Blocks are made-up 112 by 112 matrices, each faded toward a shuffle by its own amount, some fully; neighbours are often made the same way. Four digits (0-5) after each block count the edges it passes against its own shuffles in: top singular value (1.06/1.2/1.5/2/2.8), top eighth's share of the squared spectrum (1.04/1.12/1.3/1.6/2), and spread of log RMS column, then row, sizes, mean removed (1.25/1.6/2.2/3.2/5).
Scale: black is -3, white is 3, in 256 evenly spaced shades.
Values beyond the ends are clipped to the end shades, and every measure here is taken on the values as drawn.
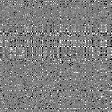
5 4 3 4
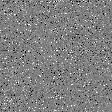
3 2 0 1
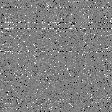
4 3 1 2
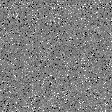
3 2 0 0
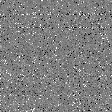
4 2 1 1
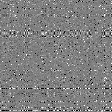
5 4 2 3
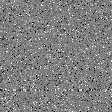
3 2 0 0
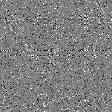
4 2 1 2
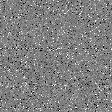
3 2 0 1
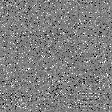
3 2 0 2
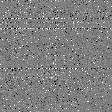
4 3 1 2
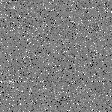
2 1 0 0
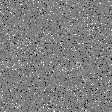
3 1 0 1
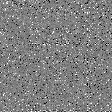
3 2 1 1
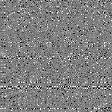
5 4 2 3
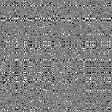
5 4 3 4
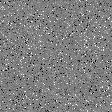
0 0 0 0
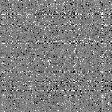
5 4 2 3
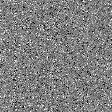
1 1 2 0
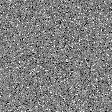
0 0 0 0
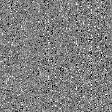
1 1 3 0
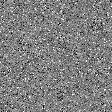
0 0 1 0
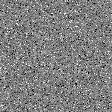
0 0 0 0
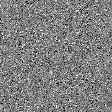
0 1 2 0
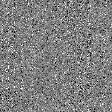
1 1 3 0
